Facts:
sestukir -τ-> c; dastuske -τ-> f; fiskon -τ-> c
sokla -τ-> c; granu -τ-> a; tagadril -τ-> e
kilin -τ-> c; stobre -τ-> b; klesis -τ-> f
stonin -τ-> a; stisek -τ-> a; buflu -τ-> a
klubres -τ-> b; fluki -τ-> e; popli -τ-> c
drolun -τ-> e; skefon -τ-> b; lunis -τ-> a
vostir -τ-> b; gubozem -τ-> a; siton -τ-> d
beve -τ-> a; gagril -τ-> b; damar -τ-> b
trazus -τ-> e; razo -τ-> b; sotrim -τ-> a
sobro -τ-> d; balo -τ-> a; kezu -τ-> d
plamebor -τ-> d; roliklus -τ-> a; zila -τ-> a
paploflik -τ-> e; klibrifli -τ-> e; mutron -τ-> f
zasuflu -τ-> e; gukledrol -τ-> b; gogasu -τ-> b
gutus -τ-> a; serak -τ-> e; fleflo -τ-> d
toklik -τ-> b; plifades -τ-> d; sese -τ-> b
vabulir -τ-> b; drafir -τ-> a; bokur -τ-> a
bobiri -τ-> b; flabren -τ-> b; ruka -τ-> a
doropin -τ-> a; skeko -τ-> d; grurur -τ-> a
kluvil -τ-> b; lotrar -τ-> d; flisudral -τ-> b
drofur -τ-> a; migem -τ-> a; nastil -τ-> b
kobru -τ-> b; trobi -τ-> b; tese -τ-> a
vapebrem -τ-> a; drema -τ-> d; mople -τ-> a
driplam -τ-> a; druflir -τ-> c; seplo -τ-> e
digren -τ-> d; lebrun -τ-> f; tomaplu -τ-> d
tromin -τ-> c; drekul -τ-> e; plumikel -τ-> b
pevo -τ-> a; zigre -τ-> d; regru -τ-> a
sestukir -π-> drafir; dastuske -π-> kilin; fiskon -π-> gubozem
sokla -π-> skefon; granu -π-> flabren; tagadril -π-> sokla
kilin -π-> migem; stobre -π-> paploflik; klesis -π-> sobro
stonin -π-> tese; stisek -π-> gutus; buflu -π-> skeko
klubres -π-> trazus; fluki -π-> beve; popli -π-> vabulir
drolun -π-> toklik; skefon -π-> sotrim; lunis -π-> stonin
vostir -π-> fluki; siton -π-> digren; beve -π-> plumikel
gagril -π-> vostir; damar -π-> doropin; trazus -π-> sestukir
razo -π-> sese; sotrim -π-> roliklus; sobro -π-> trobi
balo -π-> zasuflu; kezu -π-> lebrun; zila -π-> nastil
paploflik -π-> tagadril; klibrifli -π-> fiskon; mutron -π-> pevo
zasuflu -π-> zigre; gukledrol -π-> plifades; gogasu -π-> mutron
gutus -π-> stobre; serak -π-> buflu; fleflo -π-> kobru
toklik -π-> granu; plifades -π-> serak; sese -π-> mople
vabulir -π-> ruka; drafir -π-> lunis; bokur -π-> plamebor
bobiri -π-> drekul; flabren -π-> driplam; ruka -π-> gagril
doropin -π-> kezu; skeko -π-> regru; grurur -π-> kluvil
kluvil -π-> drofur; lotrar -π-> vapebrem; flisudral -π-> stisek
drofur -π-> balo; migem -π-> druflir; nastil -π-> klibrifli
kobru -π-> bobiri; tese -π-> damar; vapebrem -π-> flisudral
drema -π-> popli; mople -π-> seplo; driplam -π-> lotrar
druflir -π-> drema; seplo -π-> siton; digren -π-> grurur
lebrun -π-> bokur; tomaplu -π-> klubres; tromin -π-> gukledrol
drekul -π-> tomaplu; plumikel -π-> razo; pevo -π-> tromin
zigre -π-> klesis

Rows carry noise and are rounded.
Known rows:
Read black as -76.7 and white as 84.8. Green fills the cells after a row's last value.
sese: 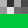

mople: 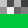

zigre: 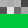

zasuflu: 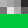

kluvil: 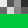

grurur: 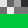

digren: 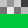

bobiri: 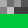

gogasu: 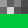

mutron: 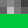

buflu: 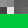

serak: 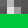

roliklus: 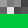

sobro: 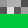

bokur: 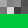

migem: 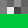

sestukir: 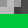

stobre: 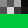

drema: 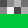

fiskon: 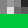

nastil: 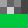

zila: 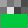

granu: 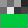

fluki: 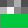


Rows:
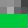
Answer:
lebrun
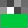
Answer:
ruka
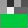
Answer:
plumikel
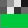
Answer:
lotrar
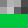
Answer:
drekul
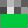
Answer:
skeko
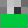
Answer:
kezu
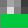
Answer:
klibrifli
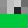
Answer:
tomaplu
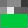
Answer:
kilin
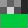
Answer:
skefon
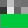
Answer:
plifades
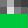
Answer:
tromin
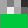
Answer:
seplo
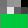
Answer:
sokla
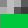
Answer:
trazus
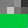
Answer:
dastuske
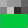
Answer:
doropin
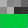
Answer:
damar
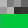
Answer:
klubres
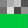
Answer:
fleflo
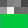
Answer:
druflir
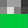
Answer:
drolun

